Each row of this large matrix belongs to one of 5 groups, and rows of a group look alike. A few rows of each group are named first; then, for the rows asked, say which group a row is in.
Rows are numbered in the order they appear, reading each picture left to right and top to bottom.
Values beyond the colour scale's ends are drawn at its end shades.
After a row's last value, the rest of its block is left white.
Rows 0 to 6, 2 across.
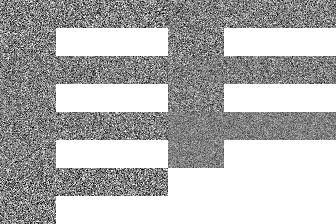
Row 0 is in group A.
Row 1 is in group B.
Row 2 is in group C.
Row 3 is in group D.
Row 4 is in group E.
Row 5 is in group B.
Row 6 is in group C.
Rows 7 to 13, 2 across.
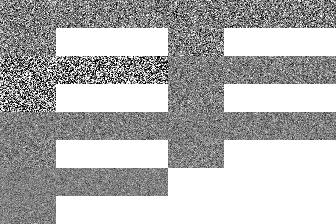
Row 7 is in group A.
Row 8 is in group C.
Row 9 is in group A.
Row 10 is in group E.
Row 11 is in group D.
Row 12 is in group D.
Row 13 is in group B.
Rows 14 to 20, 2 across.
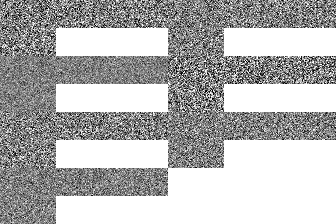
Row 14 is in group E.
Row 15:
E
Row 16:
E
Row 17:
C
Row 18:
E
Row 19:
A
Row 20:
E
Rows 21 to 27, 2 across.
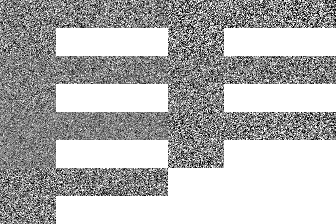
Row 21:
A
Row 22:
A
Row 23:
E
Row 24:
D
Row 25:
A
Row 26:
A
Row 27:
E
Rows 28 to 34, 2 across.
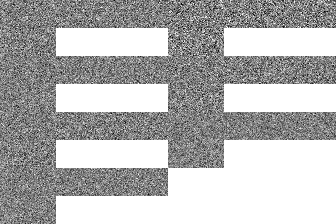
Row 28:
B
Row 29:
B
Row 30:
E
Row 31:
E
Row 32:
B
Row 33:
D
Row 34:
B
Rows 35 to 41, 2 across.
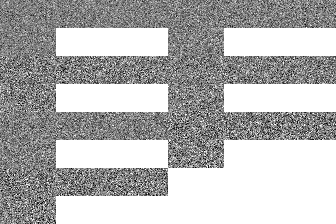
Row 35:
C
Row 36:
E
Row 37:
B
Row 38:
B
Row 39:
E
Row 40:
D
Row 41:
C
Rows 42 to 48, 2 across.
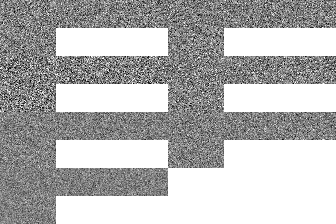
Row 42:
A
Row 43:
D
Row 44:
B
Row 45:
A
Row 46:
D
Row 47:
A
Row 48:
C
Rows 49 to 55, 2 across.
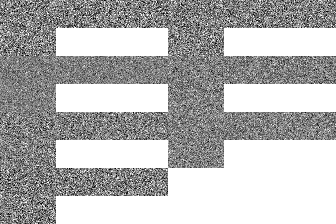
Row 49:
A
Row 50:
B
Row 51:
C
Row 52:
D
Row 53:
C
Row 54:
A
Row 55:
C
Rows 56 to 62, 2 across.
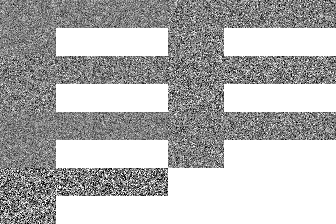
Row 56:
B
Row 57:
C
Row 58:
D
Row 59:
B
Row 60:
D
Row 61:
C
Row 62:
D
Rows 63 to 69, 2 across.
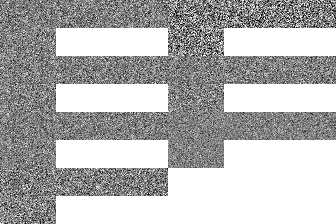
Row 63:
C
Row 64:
C
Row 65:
B
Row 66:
B
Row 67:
C
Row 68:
A
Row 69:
B
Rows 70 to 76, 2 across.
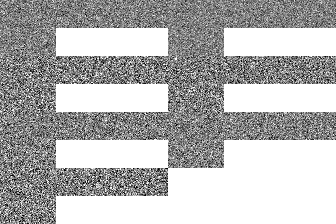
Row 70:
B
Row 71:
B
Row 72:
E
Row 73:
C
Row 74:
D
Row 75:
E
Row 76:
A
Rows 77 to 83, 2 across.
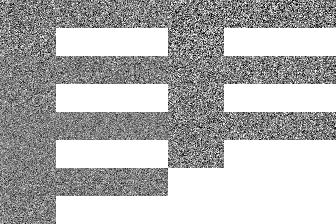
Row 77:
B
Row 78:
D
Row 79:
E
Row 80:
A
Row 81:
A
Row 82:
E
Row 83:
B
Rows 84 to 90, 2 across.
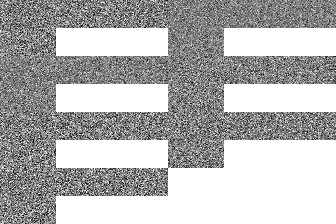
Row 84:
B
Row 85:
E
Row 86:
A
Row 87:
A
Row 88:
B
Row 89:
E
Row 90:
B
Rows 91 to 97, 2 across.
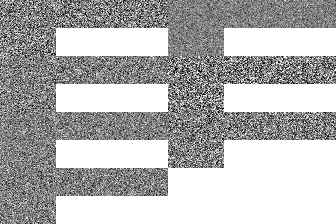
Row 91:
B
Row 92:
E
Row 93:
B
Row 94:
E
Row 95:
B
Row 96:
E
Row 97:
C
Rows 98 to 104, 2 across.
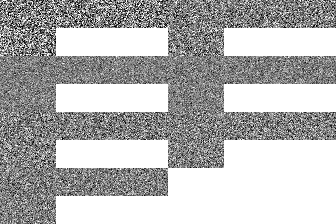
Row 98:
B
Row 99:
C
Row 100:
E
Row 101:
C
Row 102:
D
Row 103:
A
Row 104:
C
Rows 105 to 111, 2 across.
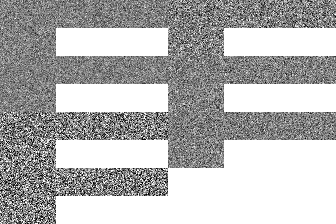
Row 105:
D
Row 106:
E
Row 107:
D
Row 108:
B
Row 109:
D
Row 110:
C
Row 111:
C
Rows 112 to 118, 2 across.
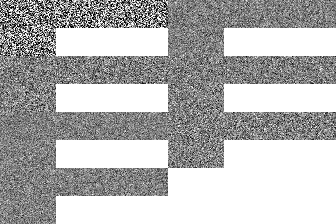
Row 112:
C
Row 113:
C
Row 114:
D
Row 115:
D
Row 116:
B
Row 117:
A
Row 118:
A
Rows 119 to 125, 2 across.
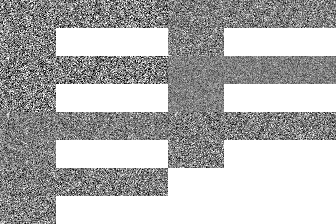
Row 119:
A
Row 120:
B
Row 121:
C
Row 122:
D
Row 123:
C
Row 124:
C
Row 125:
B
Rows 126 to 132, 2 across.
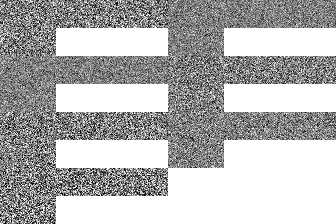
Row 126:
A
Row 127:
C
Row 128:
D
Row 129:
B
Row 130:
C
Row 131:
A
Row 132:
E
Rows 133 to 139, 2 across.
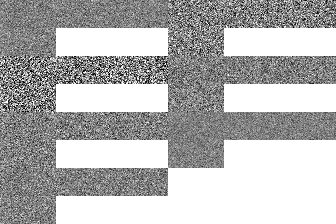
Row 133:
B
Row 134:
A
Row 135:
A
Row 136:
D
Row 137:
B
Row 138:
D
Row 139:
B
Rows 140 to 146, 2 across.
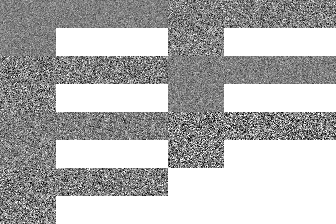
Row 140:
A
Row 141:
D
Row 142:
C
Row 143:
E
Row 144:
D
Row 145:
E
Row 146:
D
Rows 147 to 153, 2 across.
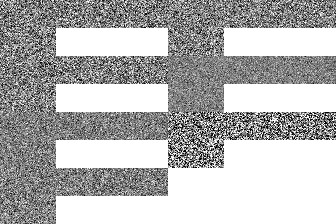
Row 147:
D
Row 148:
D
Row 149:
E
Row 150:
A
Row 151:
C
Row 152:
D
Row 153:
D
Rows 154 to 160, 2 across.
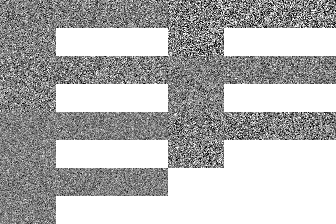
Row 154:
C
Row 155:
B
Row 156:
A
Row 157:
D
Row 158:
E
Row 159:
C
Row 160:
C
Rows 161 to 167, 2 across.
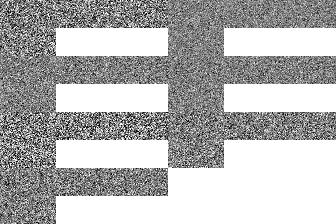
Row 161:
C
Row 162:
A
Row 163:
A
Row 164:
C
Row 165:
A
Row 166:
B
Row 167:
C
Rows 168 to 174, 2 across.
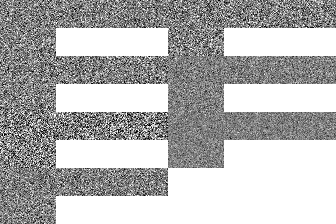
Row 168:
E
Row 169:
E
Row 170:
E
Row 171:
C
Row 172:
A
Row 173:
D
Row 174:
E
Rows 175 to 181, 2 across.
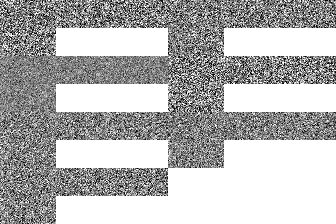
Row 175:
D
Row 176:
C
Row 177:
B
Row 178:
A
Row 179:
A
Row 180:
A
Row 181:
A
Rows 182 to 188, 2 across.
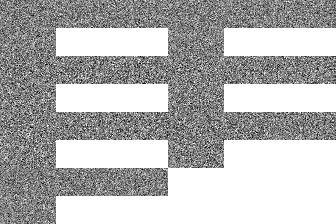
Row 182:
E
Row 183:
A
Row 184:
E
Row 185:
A
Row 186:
A
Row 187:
C
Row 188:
C
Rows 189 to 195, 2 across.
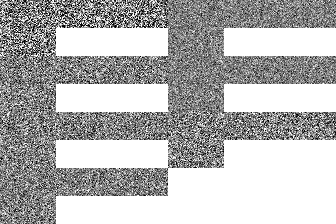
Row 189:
B
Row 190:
E
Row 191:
B
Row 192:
B
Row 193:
C
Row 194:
A
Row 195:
E
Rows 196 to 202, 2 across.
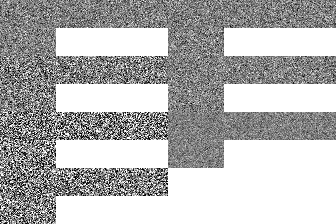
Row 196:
C
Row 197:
D
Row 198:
C
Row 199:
A
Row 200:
B
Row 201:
E
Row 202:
A
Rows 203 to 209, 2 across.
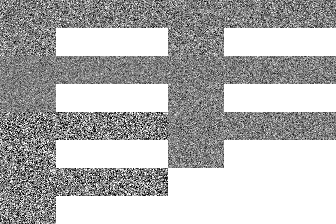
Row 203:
D
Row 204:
D
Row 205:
E
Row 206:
D
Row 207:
C
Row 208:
C
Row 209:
A
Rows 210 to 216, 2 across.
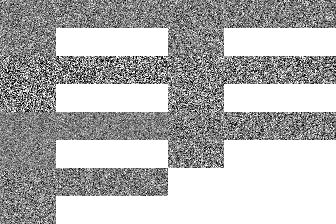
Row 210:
B
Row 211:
C
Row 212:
C
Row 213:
A
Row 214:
E
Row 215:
C
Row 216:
D
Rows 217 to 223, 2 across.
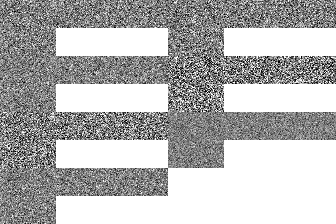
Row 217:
A
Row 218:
C
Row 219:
A
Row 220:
C
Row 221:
B
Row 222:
C
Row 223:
B
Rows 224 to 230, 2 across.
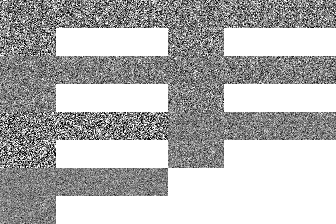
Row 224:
B
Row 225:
E
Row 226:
E
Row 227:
C
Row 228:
B
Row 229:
B
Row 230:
B
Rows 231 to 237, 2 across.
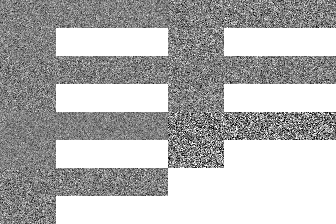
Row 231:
A
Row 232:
B
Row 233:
C
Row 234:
D
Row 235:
D
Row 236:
C
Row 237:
D
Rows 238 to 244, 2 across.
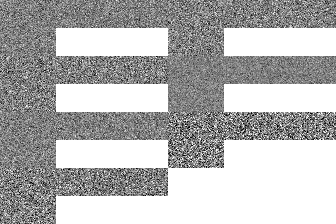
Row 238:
E
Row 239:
A
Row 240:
C
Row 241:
D
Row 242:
E
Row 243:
E
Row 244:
D
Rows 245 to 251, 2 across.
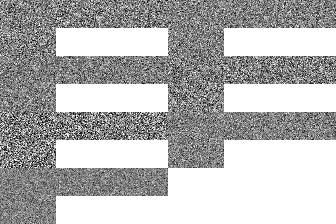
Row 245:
B
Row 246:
A
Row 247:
D
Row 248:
D
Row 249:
B
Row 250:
A
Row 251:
D
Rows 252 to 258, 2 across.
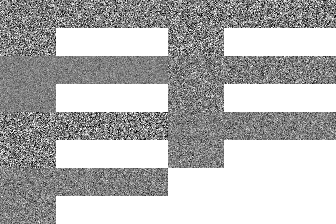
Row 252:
B
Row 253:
E
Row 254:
A
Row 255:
C
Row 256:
A
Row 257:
B
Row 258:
D
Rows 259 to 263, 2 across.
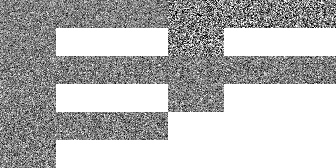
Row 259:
A
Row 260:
E
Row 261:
A
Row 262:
E
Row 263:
D
